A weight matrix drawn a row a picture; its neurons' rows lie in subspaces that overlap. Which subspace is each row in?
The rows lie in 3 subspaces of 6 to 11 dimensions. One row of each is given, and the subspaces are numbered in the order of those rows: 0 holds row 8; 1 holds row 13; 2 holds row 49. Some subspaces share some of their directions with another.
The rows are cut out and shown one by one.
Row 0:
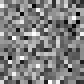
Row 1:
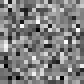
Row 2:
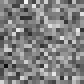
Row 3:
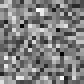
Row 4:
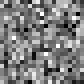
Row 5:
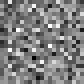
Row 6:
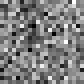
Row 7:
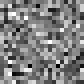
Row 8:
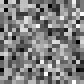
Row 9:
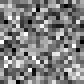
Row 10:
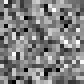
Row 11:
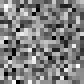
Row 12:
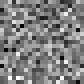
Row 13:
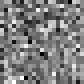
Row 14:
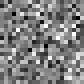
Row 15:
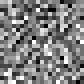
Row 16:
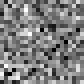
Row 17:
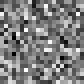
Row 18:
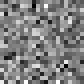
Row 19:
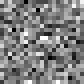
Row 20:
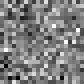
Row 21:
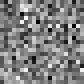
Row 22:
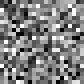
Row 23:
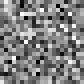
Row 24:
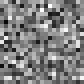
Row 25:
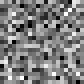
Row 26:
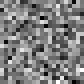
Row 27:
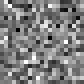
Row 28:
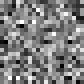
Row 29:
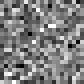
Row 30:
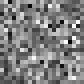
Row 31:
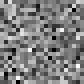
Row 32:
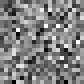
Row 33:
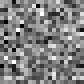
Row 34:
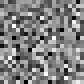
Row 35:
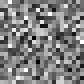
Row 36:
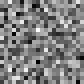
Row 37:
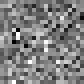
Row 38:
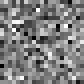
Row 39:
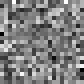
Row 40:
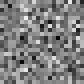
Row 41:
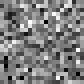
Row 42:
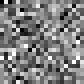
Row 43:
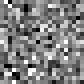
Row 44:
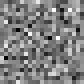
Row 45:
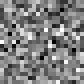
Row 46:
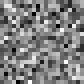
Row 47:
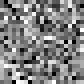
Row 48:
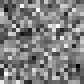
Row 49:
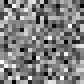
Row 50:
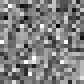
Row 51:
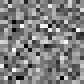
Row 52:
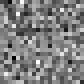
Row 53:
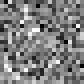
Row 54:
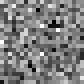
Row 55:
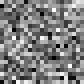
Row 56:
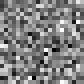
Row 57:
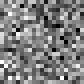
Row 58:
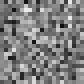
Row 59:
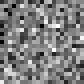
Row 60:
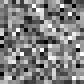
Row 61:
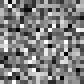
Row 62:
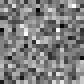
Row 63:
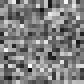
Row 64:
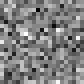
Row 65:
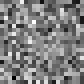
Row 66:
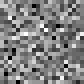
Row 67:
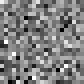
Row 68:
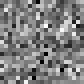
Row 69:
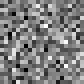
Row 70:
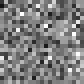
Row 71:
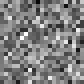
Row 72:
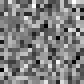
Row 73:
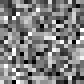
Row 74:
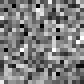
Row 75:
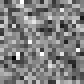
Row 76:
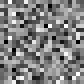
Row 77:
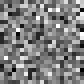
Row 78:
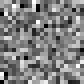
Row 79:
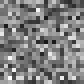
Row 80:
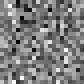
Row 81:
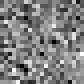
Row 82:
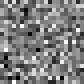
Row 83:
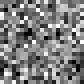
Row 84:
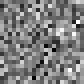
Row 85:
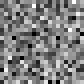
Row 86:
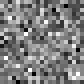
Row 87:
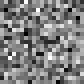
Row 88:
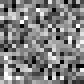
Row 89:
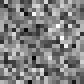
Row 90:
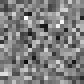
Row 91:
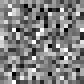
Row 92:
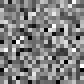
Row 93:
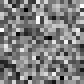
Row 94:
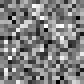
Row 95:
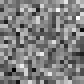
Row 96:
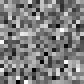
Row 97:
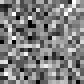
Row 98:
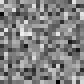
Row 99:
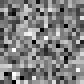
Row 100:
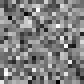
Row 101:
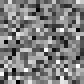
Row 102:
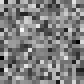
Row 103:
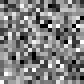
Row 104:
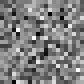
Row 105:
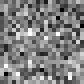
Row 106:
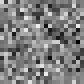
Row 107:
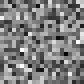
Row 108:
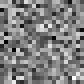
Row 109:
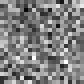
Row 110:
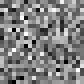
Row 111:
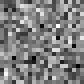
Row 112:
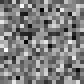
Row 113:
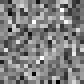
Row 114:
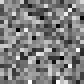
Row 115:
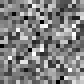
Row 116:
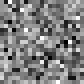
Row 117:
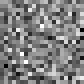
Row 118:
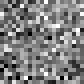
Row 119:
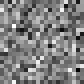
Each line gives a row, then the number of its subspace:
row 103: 1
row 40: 1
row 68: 0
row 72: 0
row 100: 0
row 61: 2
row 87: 1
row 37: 2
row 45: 1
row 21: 1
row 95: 2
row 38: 1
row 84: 0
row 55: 1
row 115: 0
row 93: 2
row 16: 2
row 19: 1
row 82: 2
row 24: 2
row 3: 1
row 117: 2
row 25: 1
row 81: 2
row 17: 0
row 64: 1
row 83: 2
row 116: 1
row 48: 2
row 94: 0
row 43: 2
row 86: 1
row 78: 0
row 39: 2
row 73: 2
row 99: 2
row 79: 2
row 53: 2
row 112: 1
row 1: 2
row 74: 2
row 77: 2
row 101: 0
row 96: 0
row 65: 1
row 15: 1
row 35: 1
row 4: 0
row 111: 2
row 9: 1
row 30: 1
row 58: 2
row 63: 2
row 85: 0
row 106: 0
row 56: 0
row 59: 2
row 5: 2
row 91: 2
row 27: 2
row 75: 1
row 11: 1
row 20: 2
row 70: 0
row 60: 2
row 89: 0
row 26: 0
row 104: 1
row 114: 1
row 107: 2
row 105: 2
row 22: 1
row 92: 1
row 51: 2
